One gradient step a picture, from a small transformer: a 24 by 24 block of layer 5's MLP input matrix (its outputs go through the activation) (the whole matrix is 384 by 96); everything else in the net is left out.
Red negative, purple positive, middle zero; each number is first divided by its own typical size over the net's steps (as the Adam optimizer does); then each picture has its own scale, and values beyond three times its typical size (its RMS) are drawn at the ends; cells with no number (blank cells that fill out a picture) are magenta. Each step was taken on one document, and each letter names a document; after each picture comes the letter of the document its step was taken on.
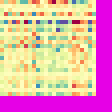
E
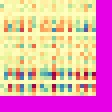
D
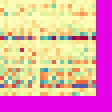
D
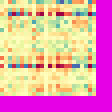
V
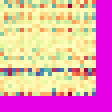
D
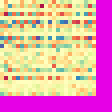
E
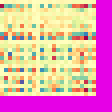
D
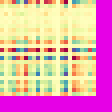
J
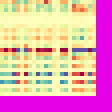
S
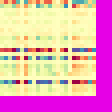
J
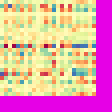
D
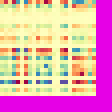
S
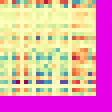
S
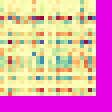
V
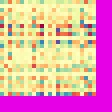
V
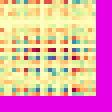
J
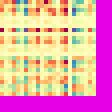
J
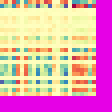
S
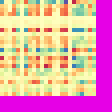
J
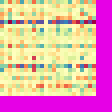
V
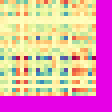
S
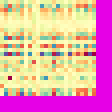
D
